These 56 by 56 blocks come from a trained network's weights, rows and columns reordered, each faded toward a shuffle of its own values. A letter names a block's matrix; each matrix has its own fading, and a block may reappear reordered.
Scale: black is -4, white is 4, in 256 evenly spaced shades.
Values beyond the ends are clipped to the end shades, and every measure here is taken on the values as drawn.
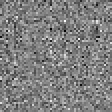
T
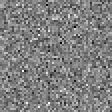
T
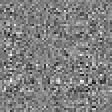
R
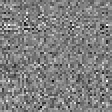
R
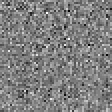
T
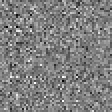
T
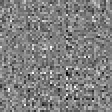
R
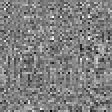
R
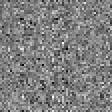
T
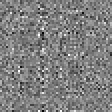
R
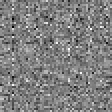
R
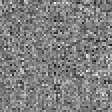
T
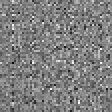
R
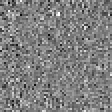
T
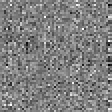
R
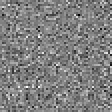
R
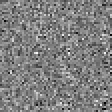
T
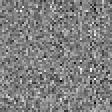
T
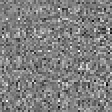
R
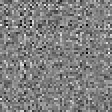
R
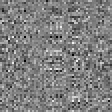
R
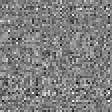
R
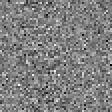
T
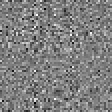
R
